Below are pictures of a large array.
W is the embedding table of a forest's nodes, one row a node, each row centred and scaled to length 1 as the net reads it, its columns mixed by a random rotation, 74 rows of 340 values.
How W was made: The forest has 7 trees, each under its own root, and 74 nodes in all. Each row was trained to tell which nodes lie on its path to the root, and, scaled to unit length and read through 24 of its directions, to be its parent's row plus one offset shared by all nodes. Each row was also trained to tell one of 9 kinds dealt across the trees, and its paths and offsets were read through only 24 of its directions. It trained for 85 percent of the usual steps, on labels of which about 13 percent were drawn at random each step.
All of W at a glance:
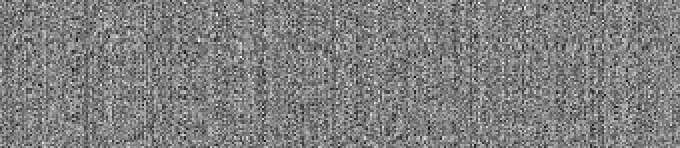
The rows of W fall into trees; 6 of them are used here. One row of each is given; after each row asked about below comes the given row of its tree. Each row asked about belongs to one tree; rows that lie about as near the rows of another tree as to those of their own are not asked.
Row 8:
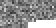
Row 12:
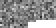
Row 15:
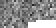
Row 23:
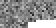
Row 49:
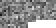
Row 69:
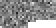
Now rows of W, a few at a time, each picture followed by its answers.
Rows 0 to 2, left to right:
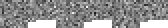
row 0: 69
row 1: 8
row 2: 15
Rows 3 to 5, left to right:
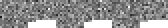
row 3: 23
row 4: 23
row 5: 12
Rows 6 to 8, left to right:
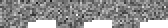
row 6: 15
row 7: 15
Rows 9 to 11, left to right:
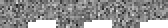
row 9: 69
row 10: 12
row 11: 15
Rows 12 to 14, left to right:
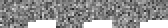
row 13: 8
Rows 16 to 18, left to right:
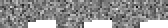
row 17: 49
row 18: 23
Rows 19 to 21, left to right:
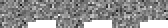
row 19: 8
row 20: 8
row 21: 49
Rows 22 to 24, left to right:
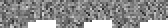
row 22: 12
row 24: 23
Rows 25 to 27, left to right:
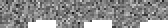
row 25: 49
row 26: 49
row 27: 15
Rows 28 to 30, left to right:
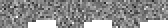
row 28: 49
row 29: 69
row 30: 69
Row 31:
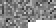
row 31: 69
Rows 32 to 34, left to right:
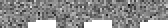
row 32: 8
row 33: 23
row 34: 69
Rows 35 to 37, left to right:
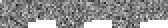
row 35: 23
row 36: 69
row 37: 12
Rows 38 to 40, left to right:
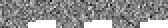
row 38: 69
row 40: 23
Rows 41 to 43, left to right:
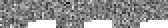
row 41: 12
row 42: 12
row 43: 69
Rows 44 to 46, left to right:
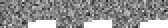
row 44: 49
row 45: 23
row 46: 23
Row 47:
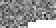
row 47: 69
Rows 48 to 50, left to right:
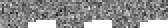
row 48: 69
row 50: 23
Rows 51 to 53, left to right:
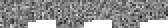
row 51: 12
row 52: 15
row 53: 8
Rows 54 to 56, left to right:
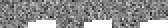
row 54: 12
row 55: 23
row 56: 8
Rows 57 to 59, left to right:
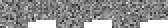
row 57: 12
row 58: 69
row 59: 8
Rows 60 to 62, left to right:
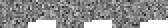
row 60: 15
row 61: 15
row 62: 23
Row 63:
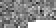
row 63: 15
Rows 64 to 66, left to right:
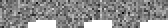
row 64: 15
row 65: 23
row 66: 15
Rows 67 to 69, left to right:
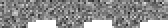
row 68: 69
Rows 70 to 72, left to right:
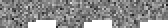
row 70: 8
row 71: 15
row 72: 23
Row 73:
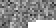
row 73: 15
